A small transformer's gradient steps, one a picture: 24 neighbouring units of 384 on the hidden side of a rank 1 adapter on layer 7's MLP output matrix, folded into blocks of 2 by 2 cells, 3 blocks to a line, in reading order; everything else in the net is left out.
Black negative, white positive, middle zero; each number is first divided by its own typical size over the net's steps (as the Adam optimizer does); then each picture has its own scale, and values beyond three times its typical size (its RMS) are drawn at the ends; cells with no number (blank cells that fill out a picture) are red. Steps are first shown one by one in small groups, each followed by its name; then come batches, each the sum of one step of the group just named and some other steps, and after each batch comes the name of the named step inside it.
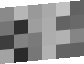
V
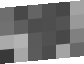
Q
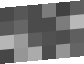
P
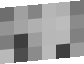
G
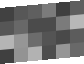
P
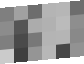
G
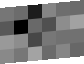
P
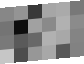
G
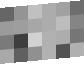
G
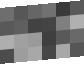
P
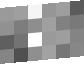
V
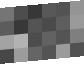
Q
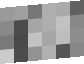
G
